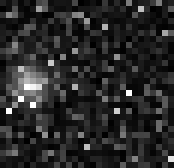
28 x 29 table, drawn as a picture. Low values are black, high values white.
Most values sit low, with a long tail of high ones. One bump rises in the middle left. There are no regular stripes. The ninth with the highest average is the middle left. The middle left is the roughest part.
